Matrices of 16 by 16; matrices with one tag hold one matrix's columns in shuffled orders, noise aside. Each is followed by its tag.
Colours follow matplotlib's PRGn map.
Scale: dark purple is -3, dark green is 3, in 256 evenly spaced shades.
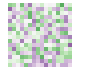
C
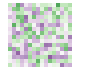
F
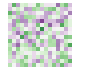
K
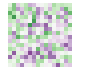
F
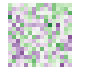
F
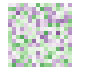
K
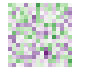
F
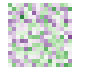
K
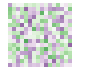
C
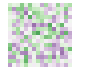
F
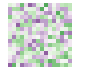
K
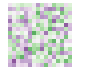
C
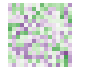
F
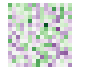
F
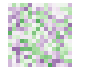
C
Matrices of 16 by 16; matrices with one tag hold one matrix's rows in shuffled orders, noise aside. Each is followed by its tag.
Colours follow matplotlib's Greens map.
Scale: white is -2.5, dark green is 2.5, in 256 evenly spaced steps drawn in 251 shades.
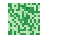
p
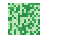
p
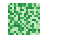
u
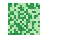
u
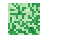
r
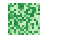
u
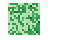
r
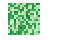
u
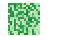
u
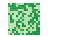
r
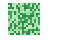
p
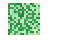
u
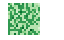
u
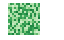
p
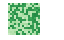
r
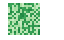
p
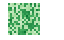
p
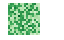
u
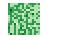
u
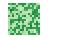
r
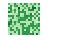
p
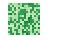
p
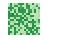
u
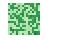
r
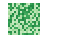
p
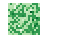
r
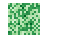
p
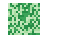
p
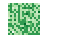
p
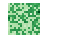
r
